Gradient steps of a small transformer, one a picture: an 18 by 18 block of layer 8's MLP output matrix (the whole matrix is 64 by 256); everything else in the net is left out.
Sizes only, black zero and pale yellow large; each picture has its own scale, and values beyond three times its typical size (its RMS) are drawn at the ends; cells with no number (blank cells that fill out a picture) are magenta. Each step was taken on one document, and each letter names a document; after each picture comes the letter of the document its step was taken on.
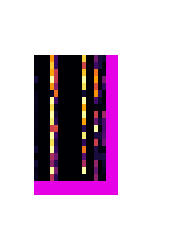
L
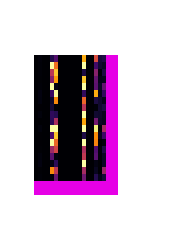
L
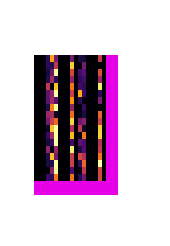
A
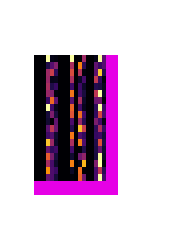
A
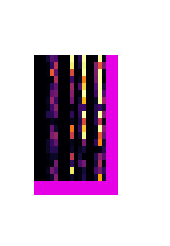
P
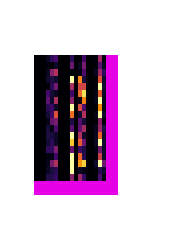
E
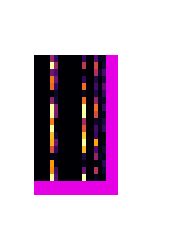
L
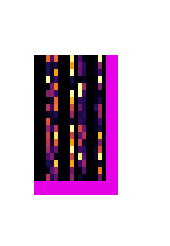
A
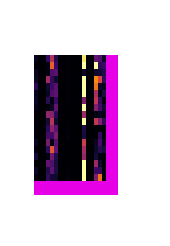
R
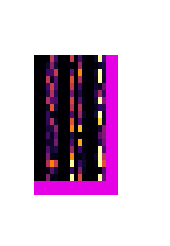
E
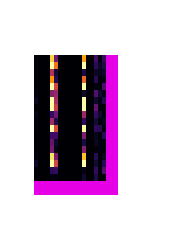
L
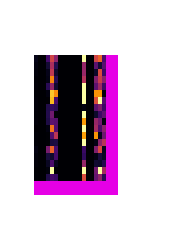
R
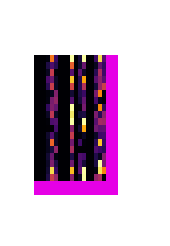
P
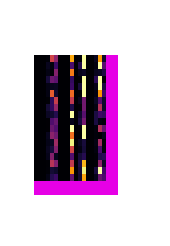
P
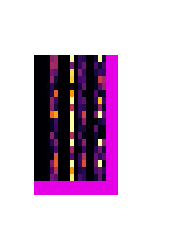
P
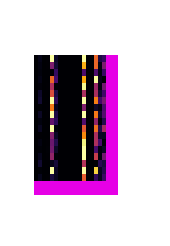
R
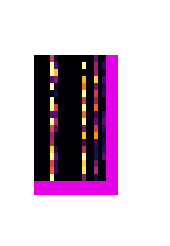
L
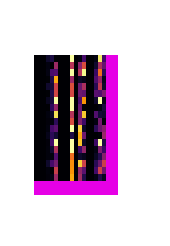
P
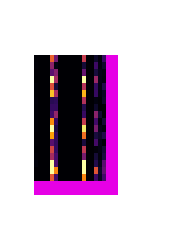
L
